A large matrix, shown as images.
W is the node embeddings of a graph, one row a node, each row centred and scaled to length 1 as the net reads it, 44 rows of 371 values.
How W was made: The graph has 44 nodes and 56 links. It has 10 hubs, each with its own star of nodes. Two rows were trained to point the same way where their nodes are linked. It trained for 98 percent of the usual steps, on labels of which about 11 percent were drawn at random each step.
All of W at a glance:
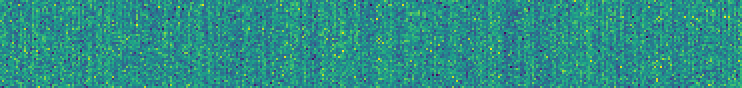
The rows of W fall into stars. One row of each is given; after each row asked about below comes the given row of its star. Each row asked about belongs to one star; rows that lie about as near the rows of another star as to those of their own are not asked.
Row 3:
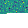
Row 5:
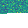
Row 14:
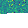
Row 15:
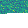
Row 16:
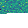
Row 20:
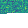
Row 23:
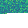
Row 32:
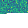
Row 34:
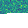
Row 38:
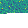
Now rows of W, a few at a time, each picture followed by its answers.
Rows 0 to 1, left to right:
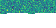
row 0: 38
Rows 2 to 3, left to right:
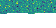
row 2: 20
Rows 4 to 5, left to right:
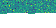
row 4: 5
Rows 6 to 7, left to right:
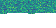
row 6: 14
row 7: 15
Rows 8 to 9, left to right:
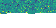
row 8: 34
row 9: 5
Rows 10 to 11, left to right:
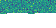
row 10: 34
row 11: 3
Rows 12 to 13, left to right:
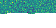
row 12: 20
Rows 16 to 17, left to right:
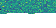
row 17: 20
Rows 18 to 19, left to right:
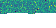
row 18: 14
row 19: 14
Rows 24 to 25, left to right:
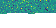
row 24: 16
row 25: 34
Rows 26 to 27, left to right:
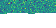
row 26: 3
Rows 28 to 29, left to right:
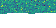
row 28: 23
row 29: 14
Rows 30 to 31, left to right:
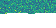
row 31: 34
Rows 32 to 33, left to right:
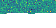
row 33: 3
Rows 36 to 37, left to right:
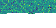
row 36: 32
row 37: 23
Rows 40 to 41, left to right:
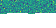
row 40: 3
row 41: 20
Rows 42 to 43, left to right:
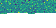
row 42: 23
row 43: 16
